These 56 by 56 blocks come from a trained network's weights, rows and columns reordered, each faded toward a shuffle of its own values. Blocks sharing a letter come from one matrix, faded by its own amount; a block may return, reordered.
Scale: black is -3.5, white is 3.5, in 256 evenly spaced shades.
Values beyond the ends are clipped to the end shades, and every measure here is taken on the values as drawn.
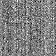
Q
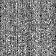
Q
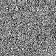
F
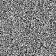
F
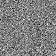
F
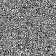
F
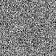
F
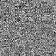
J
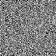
F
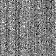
Q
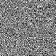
J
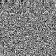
J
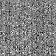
Q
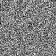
F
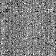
Q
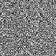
J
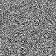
J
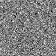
F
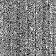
Q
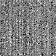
Q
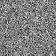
F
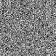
F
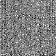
Q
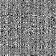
Q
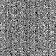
Q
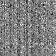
Q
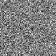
J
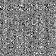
Q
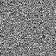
J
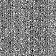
Q
